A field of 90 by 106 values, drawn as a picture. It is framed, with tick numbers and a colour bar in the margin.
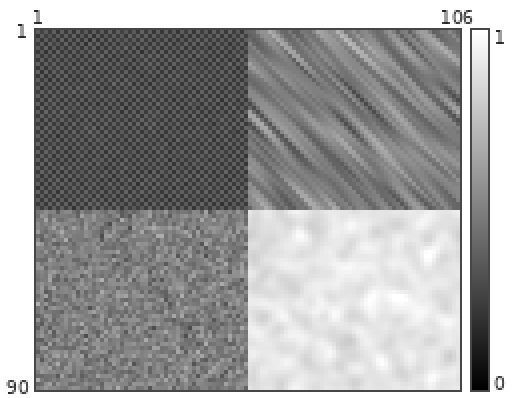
The table splits into 2 rows of 2 panels. Panel 1,1: low, checkered. Panel 1,2: middling, slanting down to the right. Panel 2,1: middling, fine-grained. Panel 2,2: very high, blotchy, faint in contrast.
